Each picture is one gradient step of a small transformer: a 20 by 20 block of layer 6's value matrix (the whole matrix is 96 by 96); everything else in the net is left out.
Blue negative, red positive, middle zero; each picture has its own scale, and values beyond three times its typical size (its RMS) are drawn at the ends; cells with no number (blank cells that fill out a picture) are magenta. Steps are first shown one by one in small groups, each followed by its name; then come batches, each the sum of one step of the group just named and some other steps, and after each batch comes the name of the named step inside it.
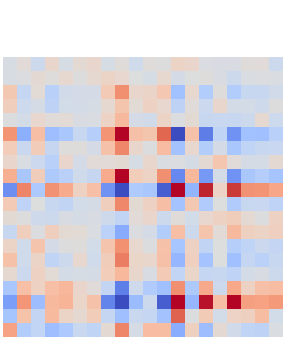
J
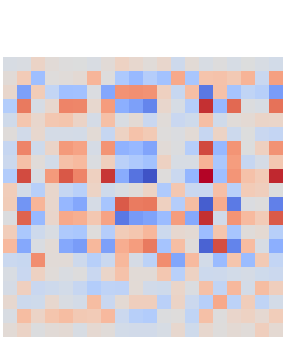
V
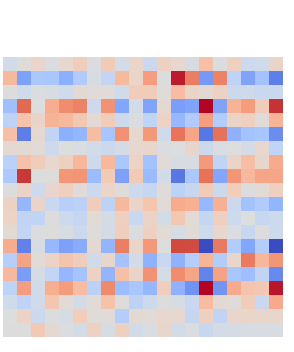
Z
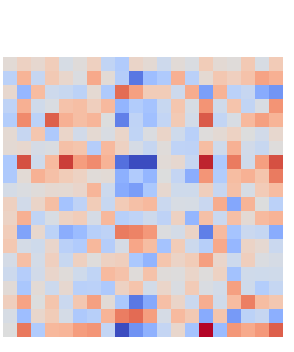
V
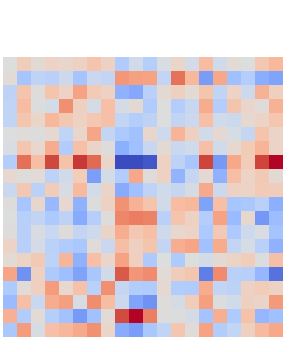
Z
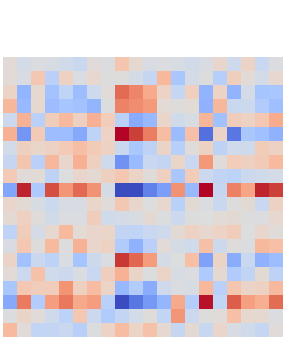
J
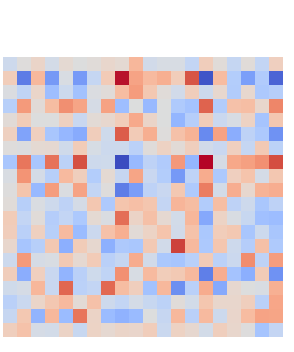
Z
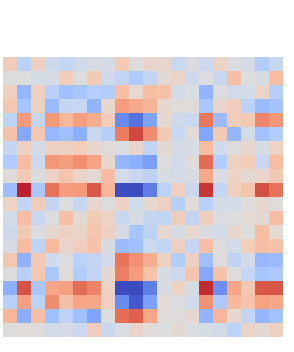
V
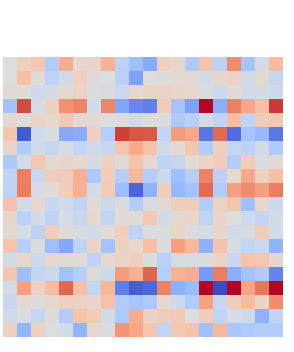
Z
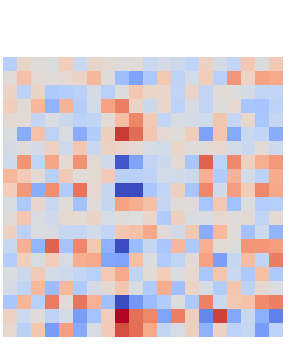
V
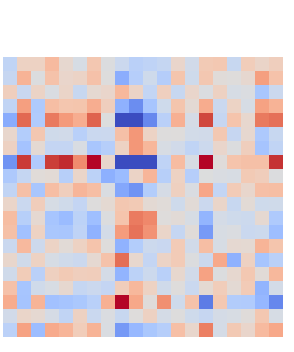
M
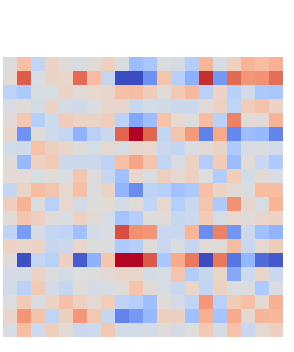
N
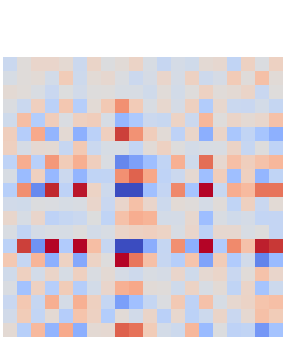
M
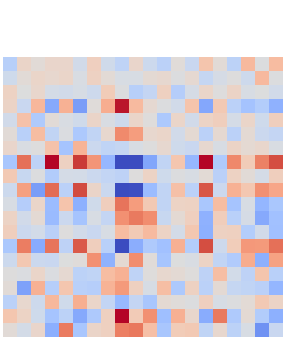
M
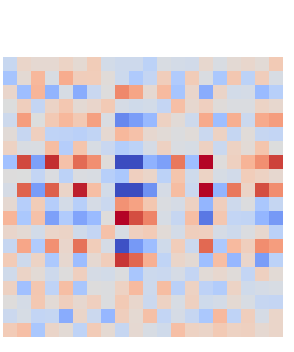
M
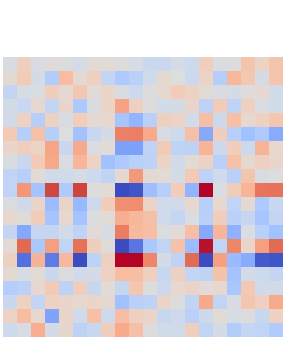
N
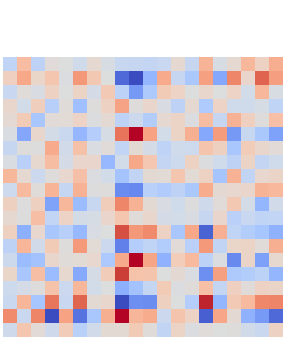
N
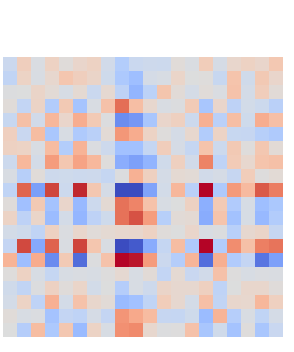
M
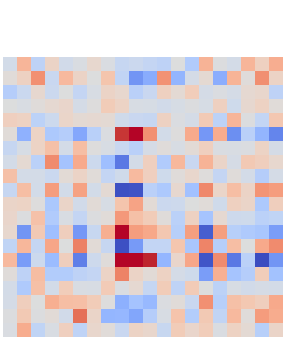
N
